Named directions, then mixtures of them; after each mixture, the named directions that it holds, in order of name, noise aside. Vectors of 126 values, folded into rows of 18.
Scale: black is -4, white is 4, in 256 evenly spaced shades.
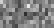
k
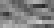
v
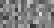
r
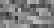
r, v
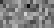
k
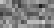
k, v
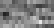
v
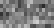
k, r, v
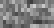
r, v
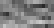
v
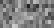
k, v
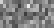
k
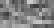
r, v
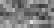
k, v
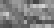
v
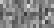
k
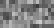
k, r, v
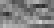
v
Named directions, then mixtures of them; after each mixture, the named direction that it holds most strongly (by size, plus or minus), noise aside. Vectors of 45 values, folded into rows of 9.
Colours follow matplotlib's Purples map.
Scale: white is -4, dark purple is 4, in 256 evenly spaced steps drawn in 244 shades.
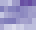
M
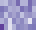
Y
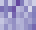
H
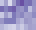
M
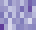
Y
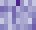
H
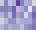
H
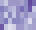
Y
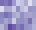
M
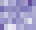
Y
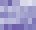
M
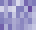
H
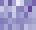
H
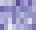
Y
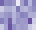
Y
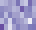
Y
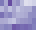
M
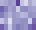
Y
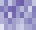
H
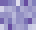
Y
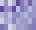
H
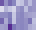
H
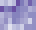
M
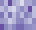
H
